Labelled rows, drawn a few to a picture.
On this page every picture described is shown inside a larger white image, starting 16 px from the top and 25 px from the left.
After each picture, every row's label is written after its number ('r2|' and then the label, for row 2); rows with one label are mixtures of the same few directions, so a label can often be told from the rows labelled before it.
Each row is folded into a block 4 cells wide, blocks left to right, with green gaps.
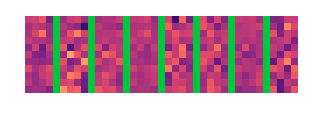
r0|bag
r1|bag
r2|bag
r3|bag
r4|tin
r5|tin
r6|bag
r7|tin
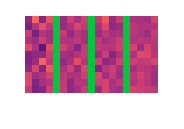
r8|tin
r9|tin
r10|tin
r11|bag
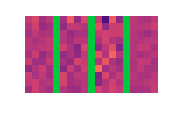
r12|tin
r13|tin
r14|tin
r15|bag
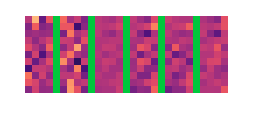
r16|tin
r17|tin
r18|bag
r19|bag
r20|bag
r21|bag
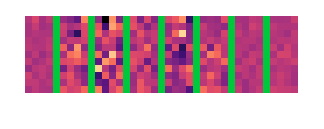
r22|tin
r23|bag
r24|tin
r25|tin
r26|bag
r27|bag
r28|tin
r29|bag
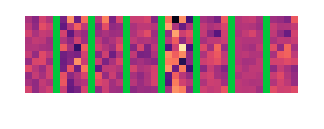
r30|tin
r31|tin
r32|tin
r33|bag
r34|tin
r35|bag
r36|bag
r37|bag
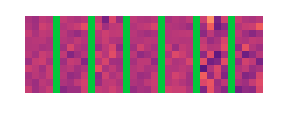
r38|tin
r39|bag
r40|tin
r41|bag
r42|bag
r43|tin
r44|bag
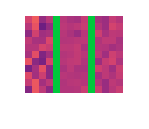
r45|tin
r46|bag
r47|tin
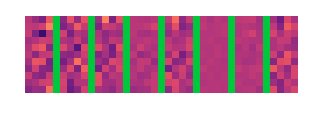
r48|bag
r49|tin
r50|tin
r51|bag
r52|tin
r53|tin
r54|bag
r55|tin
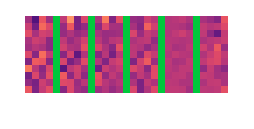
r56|tin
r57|tin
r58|tin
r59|tin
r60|bag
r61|bag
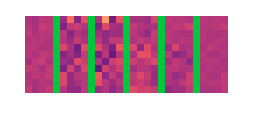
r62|tin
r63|tin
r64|tin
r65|bag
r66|bag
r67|bag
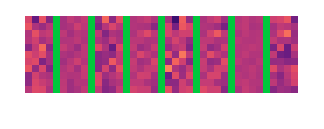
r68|tin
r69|tin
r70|tin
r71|bag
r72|tin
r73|bag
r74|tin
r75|bag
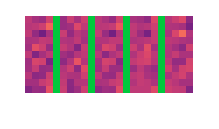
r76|bag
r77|tin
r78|bag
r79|bag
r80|bag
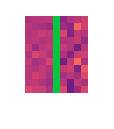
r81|bag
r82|tin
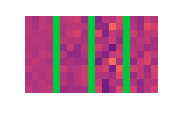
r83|tin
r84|bag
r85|tin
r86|tin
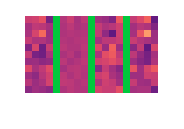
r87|bag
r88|tin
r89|bag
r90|bag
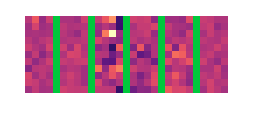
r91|tin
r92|bag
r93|bag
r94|bag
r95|bag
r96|tin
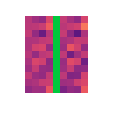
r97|bag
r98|bag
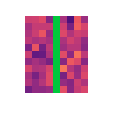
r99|bag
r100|tin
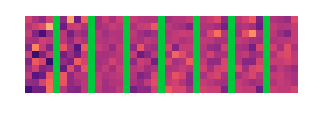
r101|bag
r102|tin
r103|tin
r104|bag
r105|bag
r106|bag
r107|bag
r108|bag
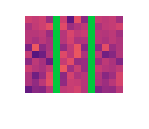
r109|bag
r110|tin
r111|bag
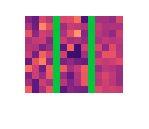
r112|tin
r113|bag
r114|bag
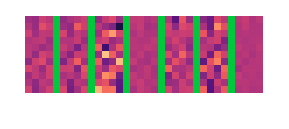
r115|tin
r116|tin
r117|bag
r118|tin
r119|tin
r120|tin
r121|tin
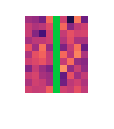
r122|bag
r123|tin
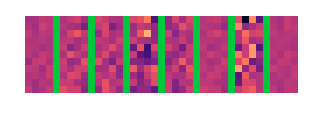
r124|tin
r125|bag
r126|tin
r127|bag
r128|tin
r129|bag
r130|tin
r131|tin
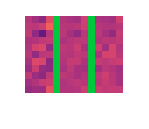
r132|bag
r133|bag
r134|bag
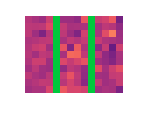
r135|bag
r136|bag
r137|bag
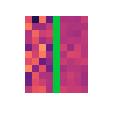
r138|tin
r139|bag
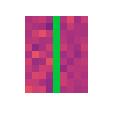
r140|bag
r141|tin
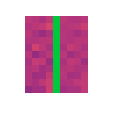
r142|bag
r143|bag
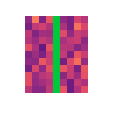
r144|tin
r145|tin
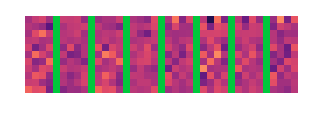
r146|bag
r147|bag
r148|bag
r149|bag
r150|tin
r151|tin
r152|tin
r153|tin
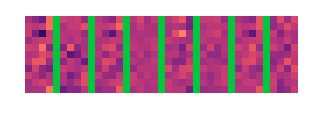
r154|bag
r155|bag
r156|bag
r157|tin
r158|bag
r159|bag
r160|bag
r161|tin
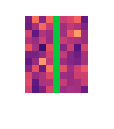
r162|tin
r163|bag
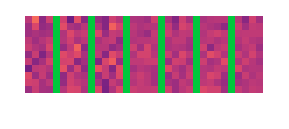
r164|tin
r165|tin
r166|tin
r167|bag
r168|tin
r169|bag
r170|tin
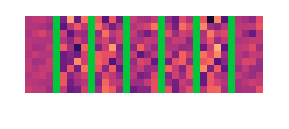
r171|bag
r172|tin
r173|tin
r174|bag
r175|tin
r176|tin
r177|bag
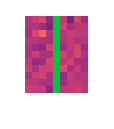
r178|bag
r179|tin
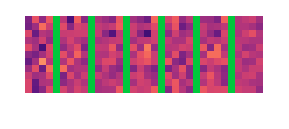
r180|tin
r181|tin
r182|bag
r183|bag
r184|tin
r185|bag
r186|bag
